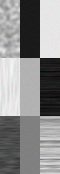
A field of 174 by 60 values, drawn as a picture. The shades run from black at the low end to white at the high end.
The table splits into 3 rows of 3 panels. Panel 1,1: high, blotchy. Panel 1,2: very low, flat. Panel 1,3: very high, flat. Panel 2,1: very high, streaked downward, faint in contrast. Panel 2,2: high, flat. Panel 2,3: very low, streaked across, faint in contrast. Panel 3,1: low, streaked across, faint in contrast. Panel 3,2: middling, flat. Panel 3,3: high, streaked across.
